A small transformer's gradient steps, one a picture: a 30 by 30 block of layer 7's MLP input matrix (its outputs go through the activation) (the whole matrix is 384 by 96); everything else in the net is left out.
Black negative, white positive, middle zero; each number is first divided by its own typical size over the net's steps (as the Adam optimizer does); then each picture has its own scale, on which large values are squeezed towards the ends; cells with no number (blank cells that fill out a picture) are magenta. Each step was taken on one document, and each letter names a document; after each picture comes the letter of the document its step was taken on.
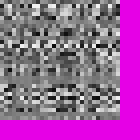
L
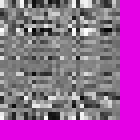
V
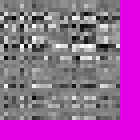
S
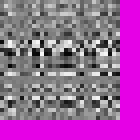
L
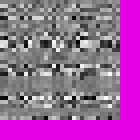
V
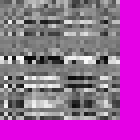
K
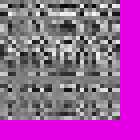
L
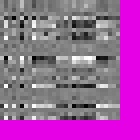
S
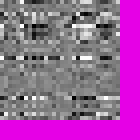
V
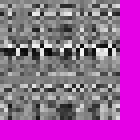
L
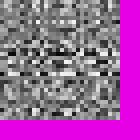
L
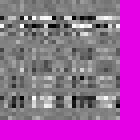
V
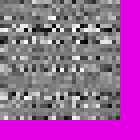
V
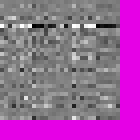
V
